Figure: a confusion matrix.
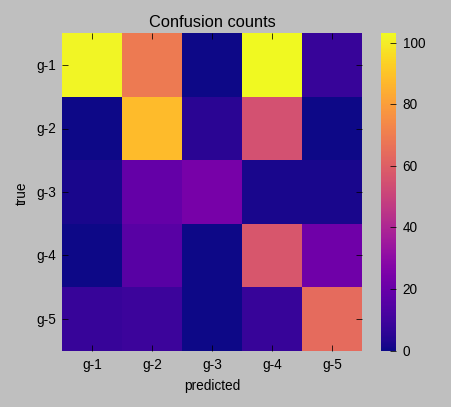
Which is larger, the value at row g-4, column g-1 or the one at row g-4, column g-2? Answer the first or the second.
the second
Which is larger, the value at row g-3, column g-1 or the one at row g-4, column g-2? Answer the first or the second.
the second
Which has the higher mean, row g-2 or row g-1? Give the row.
g-1
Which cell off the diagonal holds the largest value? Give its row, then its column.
g-1, g-4
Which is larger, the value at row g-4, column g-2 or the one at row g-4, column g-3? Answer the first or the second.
the first
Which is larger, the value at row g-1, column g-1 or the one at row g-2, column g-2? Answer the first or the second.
the first
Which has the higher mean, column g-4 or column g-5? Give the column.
g-4
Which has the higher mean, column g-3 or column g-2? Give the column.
g-2
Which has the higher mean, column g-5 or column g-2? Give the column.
g-2
